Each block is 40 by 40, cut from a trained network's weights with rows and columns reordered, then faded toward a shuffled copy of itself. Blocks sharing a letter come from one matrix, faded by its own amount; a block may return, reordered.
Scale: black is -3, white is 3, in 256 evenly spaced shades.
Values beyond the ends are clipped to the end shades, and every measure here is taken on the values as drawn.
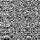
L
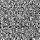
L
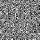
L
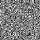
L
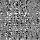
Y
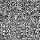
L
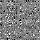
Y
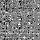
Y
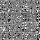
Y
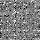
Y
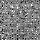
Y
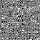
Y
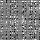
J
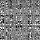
J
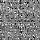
Y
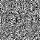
L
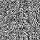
L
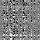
J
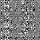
J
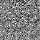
Y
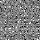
Y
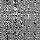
J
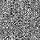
L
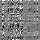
J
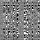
J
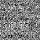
L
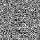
L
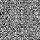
L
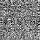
L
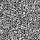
L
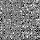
Y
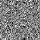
L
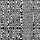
J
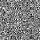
L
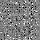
Y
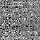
Y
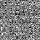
L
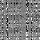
J
